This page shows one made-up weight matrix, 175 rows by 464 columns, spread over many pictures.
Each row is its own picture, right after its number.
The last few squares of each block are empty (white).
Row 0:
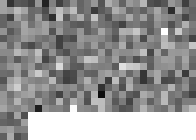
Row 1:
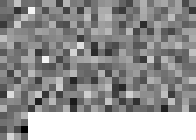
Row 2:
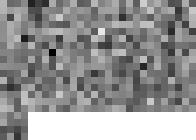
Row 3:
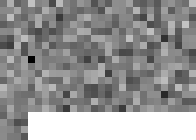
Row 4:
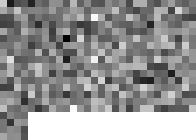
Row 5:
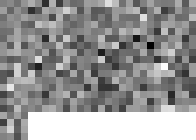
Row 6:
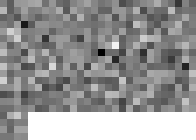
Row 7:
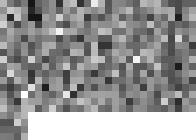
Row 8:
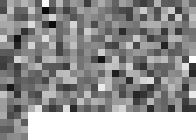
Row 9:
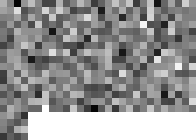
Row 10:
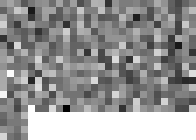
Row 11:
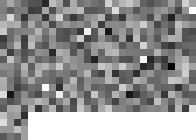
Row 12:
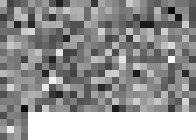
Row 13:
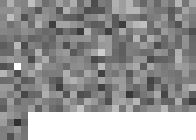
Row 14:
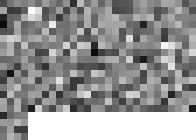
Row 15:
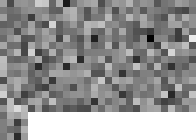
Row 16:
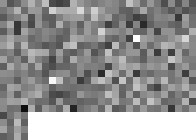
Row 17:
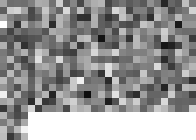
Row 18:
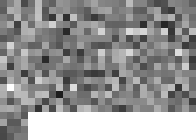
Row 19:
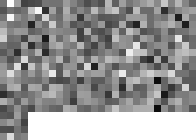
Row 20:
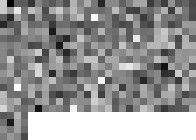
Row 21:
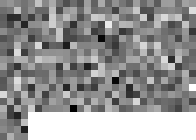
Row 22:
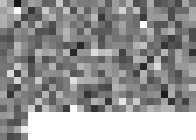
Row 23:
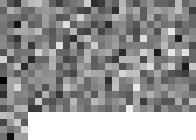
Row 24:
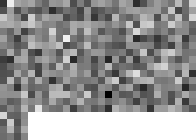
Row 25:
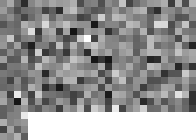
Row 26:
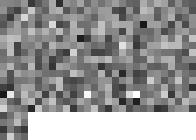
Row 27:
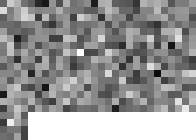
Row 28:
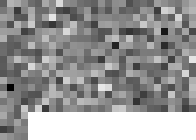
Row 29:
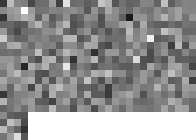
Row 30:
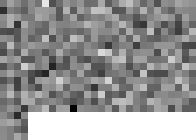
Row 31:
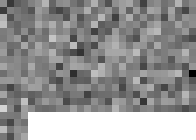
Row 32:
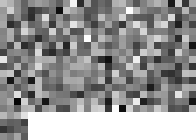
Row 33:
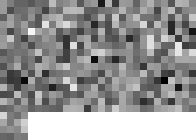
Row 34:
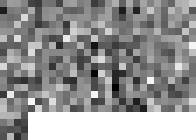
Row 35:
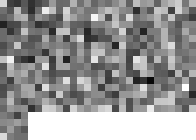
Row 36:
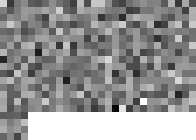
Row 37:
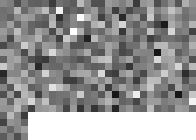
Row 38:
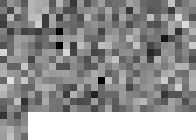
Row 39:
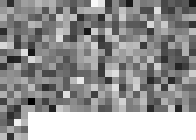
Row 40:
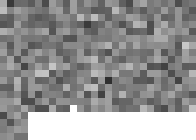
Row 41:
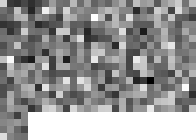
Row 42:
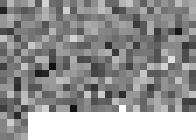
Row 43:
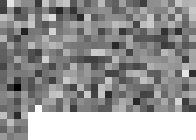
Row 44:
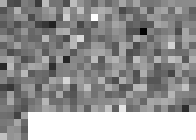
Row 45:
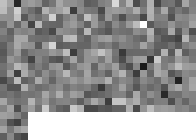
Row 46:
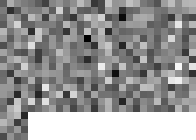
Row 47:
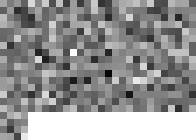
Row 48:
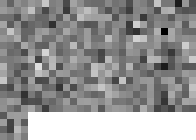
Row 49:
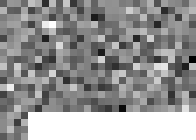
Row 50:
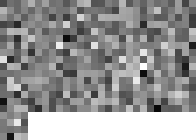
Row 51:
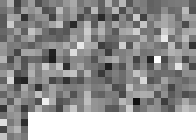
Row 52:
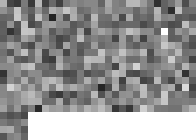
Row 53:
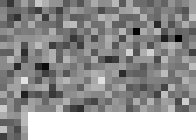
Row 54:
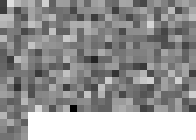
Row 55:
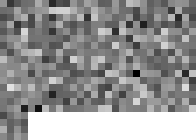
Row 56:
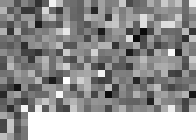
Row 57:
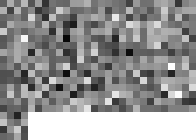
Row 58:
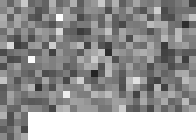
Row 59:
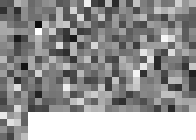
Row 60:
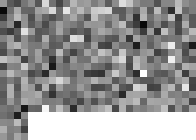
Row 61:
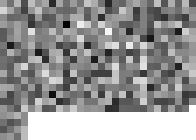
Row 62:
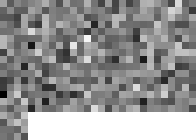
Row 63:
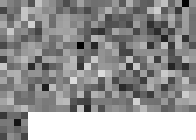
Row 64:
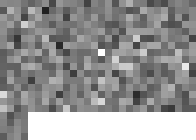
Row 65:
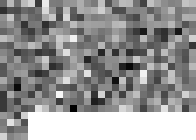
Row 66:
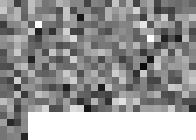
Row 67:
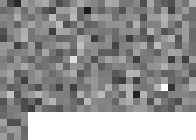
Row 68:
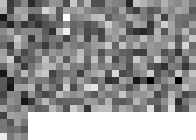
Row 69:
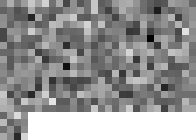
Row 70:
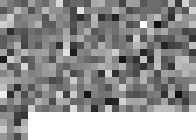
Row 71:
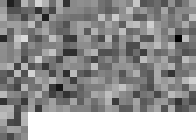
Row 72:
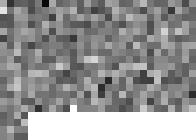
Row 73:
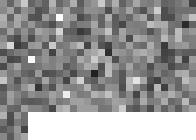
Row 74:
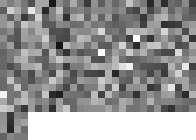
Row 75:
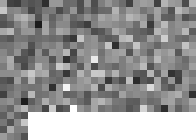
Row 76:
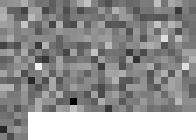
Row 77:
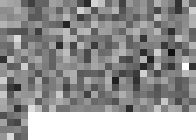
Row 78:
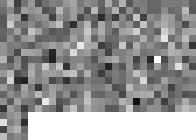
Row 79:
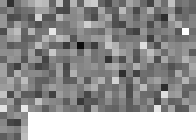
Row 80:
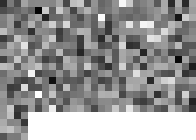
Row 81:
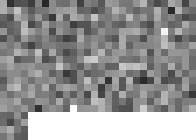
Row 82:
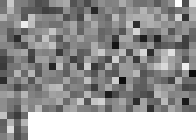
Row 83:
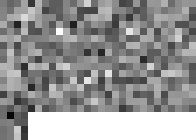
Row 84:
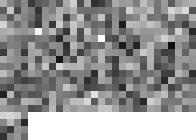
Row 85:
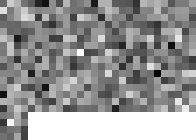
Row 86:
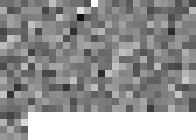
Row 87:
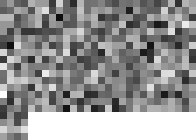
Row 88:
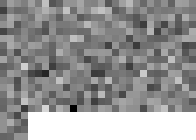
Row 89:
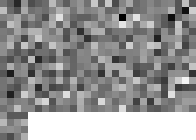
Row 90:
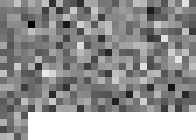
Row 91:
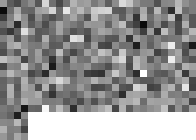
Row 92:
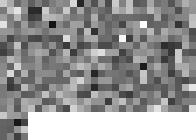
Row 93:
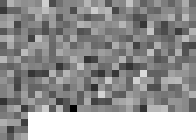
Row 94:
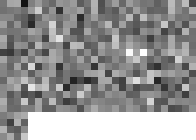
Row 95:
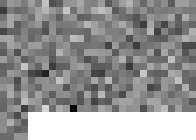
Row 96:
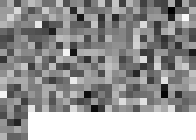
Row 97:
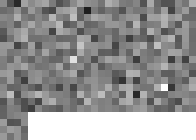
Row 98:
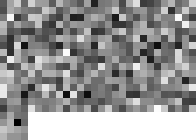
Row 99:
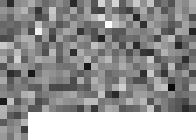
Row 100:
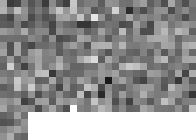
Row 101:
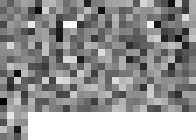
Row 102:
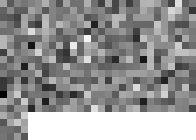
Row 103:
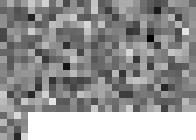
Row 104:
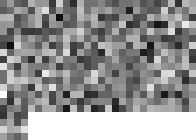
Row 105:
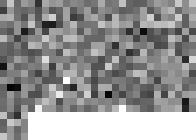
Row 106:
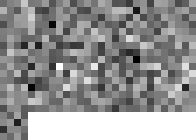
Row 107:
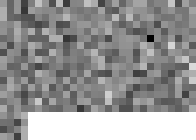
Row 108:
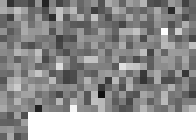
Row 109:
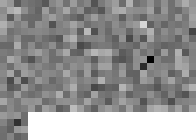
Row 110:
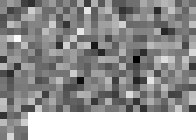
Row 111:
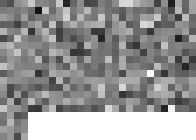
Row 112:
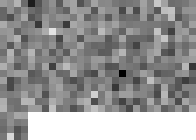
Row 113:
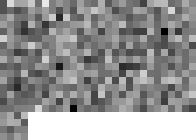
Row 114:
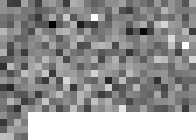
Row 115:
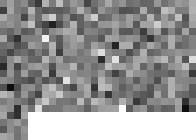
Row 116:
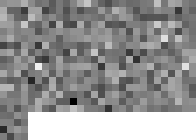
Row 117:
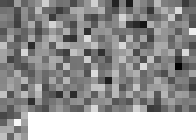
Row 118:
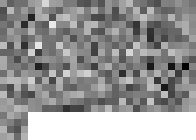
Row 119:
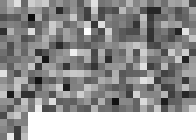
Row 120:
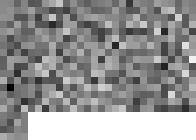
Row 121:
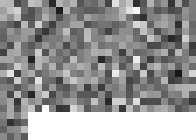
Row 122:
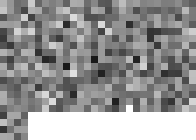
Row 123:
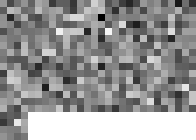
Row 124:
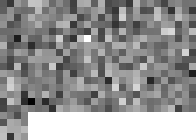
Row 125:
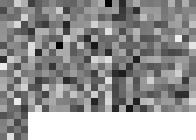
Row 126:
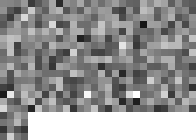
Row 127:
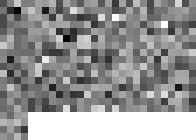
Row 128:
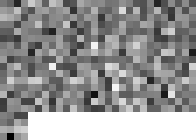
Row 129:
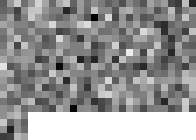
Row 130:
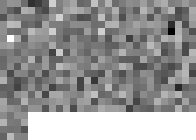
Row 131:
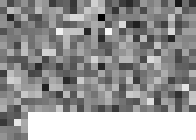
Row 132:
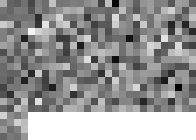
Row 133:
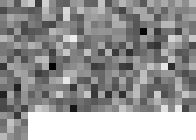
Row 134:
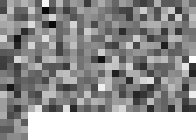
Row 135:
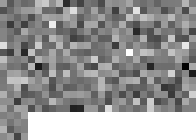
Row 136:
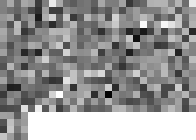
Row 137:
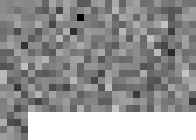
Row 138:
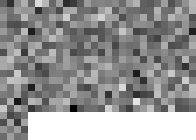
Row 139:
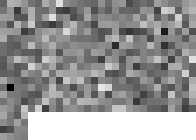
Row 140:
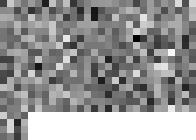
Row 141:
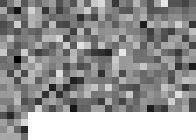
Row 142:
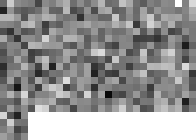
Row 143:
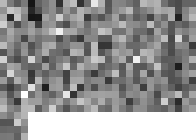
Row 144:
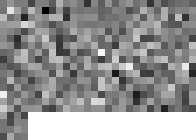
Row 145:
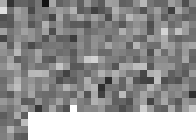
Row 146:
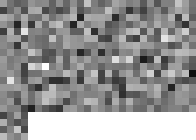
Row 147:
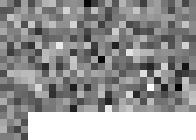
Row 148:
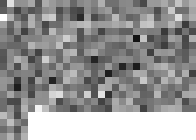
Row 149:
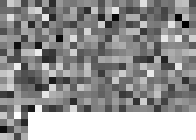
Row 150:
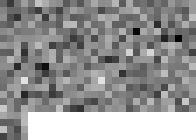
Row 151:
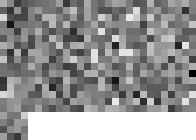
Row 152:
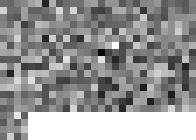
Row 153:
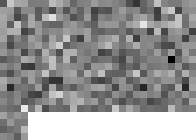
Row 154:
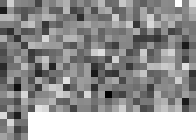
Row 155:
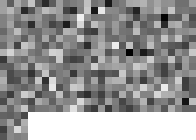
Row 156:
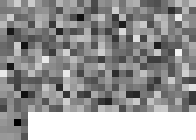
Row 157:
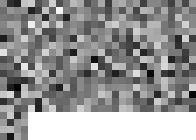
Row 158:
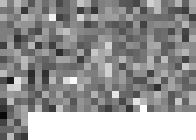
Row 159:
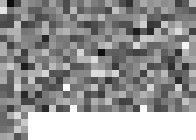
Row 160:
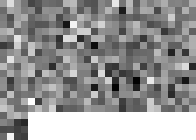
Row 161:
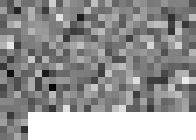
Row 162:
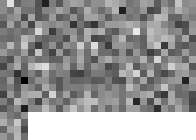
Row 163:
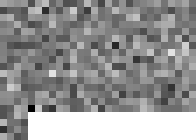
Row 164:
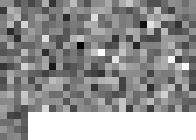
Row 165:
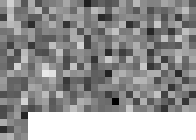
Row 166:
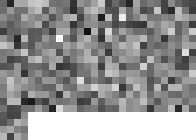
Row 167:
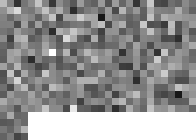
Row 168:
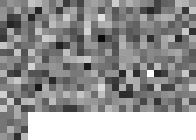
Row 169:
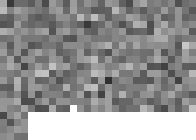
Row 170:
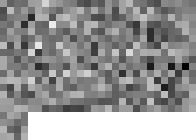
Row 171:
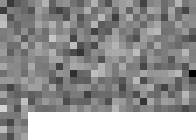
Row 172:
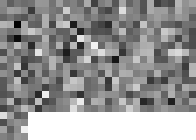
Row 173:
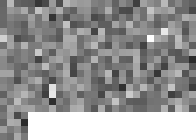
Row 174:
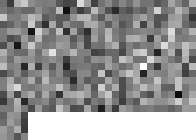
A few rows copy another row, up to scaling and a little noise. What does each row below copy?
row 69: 103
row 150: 53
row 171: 31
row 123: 131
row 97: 67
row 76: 116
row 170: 118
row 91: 60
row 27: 85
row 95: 88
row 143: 7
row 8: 134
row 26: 126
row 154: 142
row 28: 139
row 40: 169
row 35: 41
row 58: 73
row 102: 62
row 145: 72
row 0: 108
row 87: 104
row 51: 78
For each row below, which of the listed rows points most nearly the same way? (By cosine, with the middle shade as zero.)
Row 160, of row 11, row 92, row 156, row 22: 92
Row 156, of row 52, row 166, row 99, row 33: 33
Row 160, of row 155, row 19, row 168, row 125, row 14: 125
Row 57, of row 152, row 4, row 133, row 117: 4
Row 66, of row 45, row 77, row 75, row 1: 45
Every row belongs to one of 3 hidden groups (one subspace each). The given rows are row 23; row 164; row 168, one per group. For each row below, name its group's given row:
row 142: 164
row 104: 23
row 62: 23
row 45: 23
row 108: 164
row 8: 164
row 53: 168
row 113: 164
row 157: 168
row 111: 168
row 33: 23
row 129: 164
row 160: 23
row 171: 168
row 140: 164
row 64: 164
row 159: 164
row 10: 23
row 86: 23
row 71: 168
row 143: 23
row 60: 164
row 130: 23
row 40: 164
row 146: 168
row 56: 164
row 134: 164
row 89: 23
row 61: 168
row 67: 168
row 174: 23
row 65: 164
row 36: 23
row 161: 23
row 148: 164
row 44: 164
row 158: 168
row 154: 164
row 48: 164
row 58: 23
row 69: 168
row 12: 164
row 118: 168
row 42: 164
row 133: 164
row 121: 23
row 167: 23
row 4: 164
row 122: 168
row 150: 168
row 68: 164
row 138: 168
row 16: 164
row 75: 164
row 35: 164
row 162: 168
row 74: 164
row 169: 164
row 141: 23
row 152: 164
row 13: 23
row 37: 23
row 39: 23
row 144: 164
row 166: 23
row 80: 168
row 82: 164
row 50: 23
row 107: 168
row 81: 164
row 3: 23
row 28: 164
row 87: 23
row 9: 23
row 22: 23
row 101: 168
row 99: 168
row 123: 23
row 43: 164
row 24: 164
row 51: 168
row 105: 164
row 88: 164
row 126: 23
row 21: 168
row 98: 23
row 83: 168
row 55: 164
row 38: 23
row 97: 168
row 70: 23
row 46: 23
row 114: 164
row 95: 164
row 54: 164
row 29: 168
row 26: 23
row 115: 164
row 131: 23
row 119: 168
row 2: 23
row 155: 168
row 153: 164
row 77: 23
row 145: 164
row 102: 23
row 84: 23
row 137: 23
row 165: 168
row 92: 23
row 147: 168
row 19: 168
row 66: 23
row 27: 168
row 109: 23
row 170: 168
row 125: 23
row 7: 23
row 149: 168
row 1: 23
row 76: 168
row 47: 168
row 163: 168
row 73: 23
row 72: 164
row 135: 168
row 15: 168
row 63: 168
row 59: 23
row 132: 23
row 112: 23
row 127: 23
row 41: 164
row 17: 23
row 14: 23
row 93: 164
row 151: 168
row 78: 168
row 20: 164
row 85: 168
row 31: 168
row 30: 164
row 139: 164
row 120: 164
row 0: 164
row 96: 23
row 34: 23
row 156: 23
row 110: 23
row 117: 23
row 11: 23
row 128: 23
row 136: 164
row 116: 168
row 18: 164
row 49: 164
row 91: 164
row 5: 164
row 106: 168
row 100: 164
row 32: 23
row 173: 168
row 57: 168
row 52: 164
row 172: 23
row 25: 23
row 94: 168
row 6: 164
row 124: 23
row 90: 168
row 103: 168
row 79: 168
